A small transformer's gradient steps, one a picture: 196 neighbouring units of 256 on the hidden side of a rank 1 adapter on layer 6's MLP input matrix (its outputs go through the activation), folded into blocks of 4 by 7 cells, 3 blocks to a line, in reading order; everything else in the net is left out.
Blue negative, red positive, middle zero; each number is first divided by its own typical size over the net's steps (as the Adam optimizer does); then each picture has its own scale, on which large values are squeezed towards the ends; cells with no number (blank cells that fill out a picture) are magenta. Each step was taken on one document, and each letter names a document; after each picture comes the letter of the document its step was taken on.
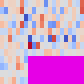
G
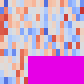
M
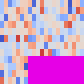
M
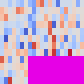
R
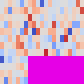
R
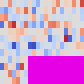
G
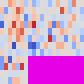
G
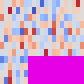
R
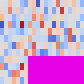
G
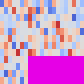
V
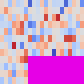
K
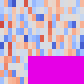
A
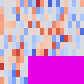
V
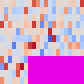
G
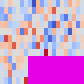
R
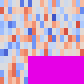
M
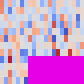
R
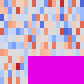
M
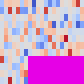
R
